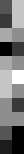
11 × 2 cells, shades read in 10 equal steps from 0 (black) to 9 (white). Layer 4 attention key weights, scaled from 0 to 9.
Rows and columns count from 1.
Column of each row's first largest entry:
2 2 1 2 1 2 1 1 1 1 1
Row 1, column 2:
7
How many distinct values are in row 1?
2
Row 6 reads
7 9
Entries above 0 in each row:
2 2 2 1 2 2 2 2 2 1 1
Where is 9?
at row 6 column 2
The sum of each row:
10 9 11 2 11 16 12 7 10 3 1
